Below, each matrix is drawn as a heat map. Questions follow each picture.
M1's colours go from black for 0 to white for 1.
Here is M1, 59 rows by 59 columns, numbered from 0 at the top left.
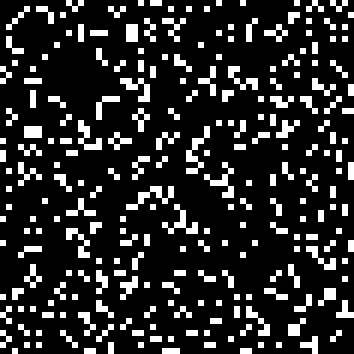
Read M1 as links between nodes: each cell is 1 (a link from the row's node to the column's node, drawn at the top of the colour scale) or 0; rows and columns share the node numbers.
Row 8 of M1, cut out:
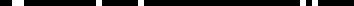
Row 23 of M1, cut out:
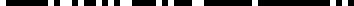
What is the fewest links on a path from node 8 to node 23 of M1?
1
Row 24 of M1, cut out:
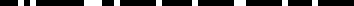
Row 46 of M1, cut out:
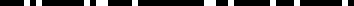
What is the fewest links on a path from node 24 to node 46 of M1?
2
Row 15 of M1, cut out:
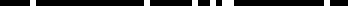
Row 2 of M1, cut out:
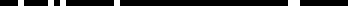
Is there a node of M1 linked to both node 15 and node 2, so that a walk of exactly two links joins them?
yes
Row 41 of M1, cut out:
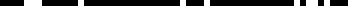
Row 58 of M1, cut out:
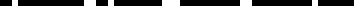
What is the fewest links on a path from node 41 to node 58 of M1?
1
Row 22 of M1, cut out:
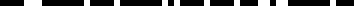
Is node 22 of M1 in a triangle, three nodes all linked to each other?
yes
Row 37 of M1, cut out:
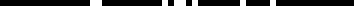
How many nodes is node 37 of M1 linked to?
8
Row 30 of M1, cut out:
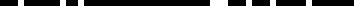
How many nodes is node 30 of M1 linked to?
9
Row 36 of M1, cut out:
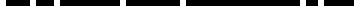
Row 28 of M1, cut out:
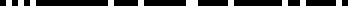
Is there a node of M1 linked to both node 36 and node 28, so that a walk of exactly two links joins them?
yes
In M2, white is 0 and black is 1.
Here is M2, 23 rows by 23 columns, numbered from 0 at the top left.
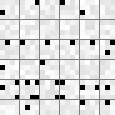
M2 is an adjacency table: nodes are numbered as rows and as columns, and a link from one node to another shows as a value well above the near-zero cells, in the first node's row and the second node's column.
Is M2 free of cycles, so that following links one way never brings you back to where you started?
yes
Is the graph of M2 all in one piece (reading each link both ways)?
no
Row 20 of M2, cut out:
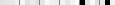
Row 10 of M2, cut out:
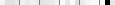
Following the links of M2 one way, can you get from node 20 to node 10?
no
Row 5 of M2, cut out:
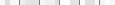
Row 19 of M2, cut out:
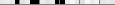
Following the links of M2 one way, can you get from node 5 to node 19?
no
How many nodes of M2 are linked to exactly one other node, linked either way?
9
